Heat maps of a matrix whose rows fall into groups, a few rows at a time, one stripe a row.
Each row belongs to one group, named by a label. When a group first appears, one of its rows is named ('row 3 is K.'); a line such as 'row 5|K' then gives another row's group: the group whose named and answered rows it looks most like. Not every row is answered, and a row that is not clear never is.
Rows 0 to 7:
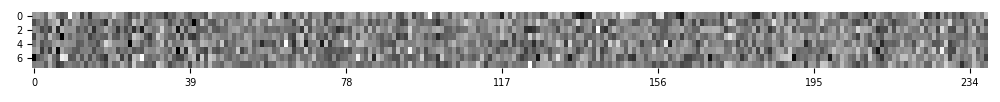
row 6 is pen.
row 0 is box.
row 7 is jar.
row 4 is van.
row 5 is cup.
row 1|jar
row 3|jar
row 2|cup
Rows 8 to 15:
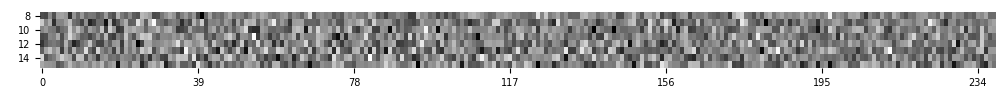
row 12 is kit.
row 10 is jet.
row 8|jar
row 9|box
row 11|pen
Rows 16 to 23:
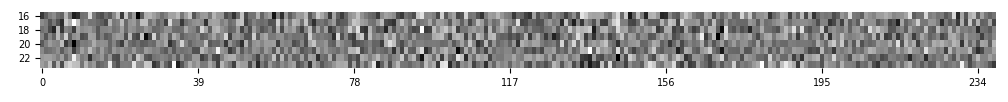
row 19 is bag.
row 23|jet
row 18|kit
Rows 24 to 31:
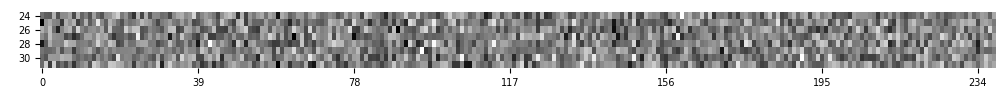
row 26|jet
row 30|jar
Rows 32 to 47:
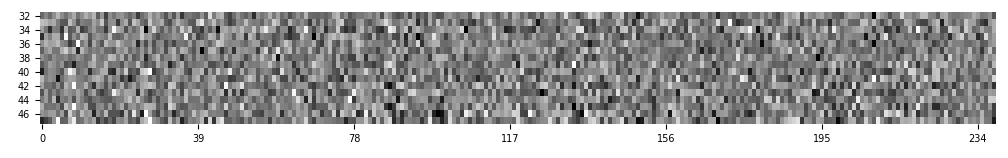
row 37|jar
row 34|bag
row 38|bag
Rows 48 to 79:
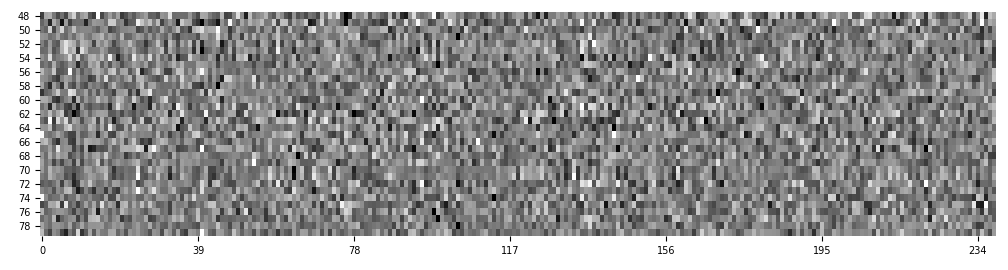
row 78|kit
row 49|bag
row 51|kit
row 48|cup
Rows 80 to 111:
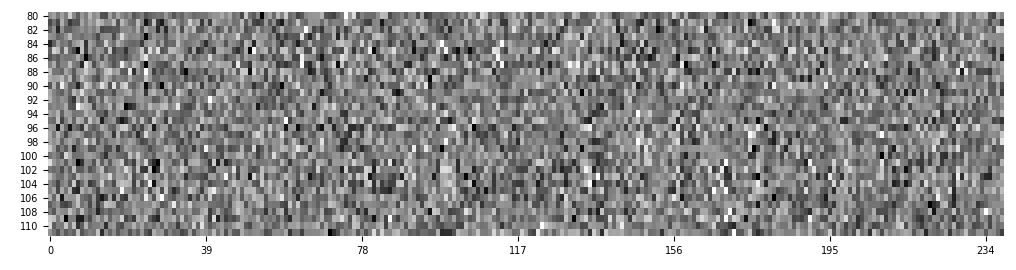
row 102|bag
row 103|kit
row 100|box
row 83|van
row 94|box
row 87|van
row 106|box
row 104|bag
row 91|van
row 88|kit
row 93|jet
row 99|cup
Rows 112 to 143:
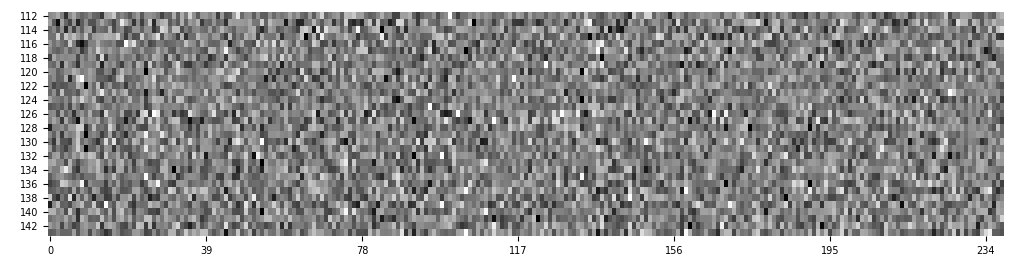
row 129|box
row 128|pen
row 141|bag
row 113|bag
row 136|pen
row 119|jar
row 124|van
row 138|cup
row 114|jet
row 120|van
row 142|jar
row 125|kit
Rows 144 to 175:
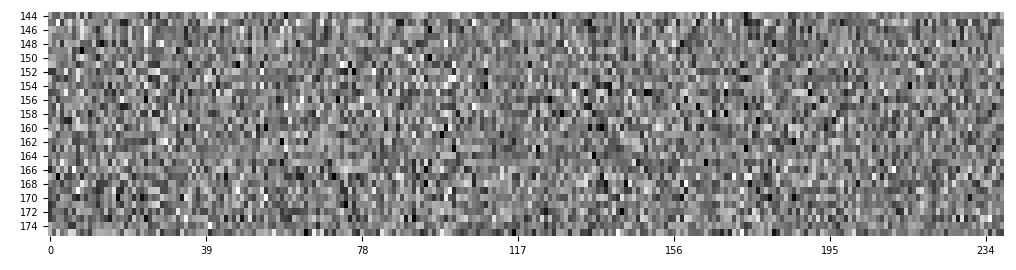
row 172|cup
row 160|jet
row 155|pen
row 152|pen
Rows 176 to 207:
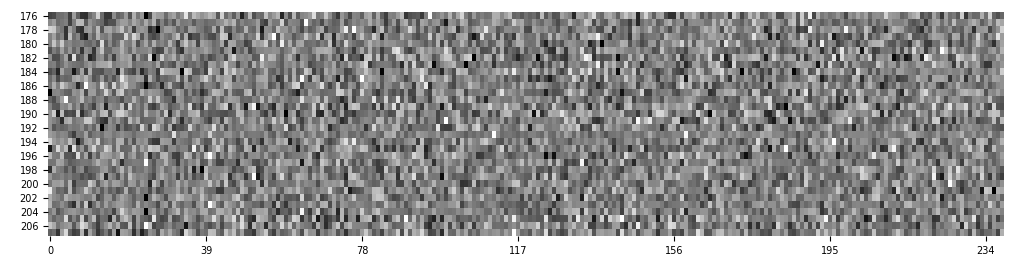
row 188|pen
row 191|box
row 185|van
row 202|van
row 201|cup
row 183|kit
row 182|bag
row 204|van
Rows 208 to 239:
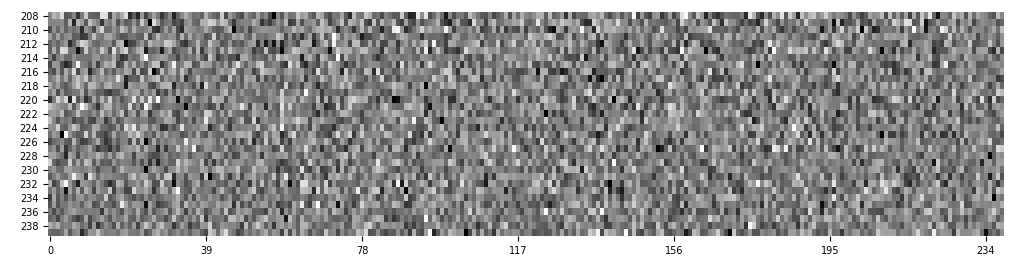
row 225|box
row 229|cup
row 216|bag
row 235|van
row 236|jar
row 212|jet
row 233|jet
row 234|cup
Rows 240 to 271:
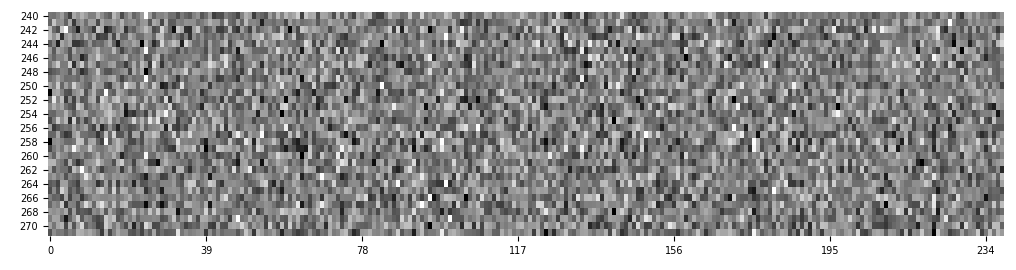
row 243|box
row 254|jet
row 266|kit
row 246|kit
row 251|cup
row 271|cup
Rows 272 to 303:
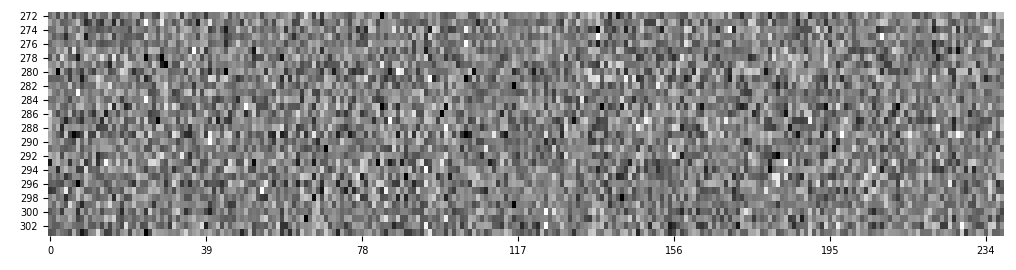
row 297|pen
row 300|jar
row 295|jet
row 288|box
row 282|jet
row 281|kit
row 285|jet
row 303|kit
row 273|box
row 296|jar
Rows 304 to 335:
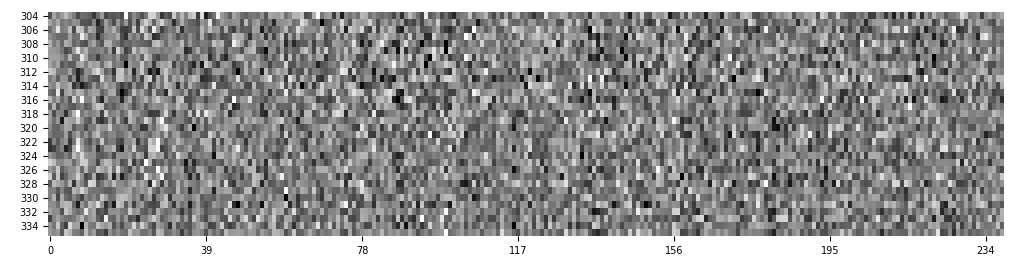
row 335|box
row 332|box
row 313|bag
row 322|pen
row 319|box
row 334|jet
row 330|bag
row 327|box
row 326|jet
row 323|pen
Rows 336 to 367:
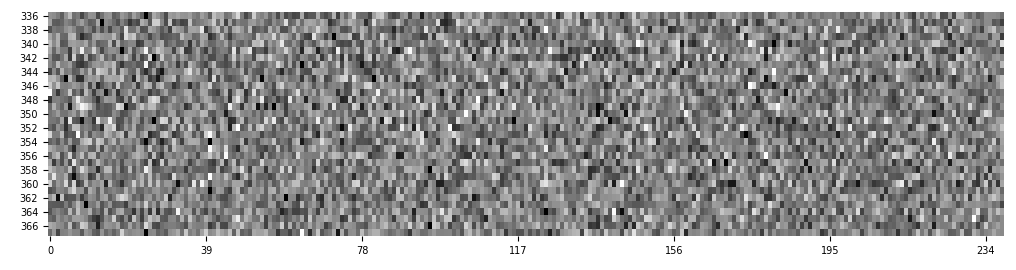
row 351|jet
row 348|pen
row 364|cup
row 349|jet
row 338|jar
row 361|jar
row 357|bag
